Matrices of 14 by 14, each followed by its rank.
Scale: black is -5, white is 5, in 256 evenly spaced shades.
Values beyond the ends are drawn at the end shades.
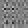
two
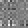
two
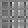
one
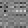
two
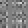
two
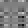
one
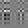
one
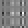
one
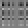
one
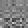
two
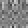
two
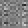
two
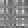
two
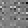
two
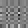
one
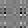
one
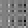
one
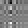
one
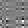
one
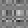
one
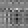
two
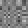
two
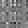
two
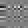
one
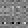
two
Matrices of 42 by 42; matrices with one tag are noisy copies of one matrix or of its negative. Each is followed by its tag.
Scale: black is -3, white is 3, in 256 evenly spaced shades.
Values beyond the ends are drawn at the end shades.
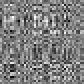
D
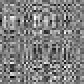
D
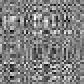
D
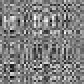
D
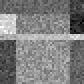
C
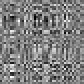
D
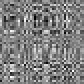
D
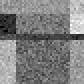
C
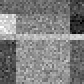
C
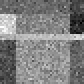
C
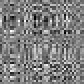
D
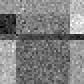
C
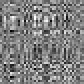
D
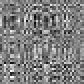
D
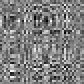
D
